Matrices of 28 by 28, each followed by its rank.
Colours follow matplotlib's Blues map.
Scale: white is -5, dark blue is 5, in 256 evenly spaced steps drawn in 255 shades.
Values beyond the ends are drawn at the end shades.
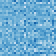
five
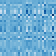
two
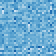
five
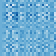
two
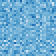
five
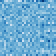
five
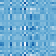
two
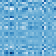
two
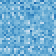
five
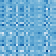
two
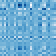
two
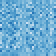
five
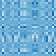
two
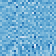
five
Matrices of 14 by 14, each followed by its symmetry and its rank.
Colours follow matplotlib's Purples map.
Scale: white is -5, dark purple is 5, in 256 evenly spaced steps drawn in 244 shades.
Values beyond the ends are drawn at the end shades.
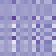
neither, rank one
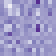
neither, rank three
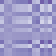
neither, rank one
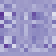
neither, rank two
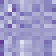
neither, rank two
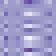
neither, rank one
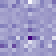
neither, rank two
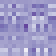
neither, rank two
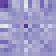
symmetric, rank two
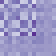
symmetric, rank two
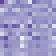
neither, rank three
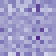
neither, rank three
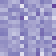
neither, rank three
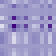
neither, rank one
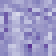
neither, rank three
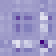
symmetric, rank two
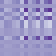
neither, rank one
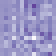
neither, rank three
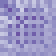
symmetric, rank two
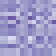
neither, rank two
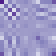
symmetric, rank two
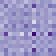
symmetric, rank two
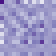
symmetric, rank two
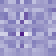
neither, rank two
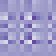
neither, rank one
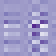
neither, rank one
